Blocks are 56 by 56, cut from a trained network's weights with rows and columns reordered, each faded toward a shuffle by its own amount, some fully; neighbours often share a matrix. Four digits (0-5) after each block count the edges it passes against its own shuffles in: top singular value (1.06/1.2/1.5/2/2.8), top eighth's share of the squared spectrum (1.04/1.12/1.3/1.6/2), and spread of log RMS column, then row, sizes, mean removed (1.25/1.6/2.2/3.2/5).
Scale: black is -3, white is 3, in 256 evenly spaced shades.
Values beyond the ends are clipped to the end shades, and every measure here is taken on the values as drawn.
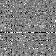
3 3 0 2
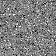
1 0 0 0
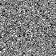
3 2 0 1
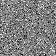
0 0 0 0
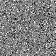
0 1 0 0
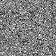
2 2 0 0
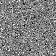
0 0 0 0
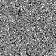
2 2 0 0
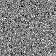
0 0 0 0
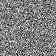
0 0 0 0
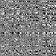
4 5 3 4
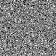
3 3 0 1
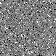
0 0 0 0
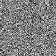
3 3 1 1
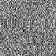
4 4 2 2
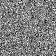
0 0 0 0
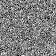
0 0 0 0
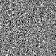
3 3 2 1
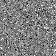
1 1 1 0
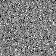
0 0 0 0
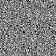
3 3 1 2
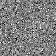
3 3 1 1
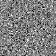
2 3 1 1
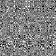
3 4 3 3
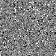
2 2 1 0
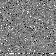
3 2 0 1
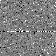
3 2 0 1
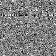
2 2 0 1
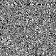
2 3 1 1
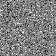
2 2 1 0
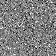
1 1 0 0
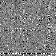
3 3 1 2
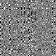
3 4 3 2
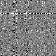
3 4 2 2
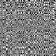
4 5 3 3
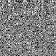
3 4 1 2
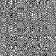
3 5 2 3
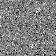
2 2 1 0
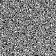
2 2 1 0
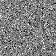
1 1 0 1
